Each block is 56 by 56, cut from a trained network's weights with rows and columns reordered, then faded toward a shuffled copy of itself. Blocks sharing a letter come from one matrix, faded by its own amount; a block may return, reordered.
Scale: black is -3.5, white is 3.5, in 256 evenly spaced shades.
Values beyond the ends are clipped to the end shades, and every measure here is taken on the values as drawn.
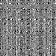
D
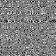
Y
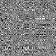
Y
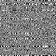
Y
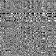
Y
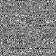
Y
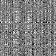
D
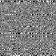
Y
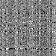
D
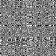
Y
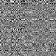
Y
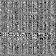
D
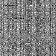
D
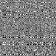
Y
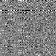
Y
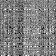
D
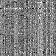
D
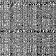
D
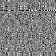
Y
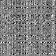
D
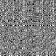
Y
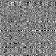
Y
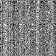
D
